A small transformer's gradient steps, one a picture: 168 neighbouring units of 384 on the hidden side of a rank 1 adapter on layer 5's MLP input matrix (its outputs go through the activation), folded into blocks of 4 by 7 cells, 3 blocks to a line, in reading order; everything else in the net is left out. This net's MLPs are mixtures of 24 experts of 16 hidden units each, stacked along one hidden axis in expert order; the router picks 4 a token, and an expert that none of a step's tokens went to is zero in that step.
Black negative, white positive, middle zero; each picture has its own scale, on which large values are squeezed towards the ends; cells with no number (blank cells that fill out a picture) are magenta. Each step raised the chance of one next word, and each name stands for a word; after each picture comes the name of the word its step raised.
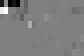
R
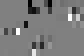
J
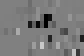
J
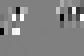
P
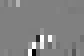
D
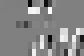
J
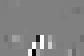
D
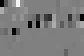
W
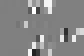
D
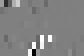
D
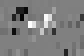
R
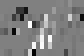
R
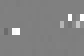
W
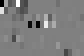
W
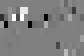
P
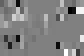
P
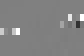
P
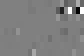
J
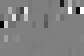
J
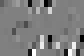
J
